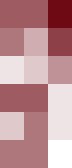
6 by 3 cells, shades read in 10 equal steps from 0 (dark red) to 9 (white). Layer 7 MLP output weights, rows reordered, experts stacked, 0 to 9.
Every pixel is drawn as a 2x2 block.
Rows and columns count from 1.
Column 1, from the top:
3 4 8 3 7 4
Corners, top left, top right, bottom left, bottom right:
3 0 4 9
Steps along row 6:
same up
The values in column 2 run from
3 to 7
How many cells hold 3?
4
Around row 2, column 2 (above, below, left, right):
3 7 4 2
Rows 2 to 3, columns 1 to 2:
4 6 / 8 7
